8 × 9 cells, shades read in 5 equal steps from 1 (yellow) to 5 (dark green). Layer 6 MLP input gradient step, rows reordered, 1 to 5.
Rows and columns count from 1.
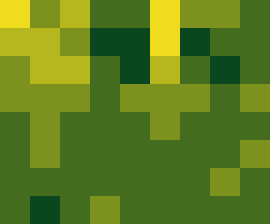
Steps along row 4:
same same up down same same up down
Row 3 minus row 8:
-1 -3 -2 1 1 -2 0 1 0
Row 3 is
3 2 2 4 5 2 4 5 4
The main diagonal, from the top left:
1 2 2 4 4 4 4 4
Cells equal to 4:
39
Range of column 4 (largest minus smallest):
2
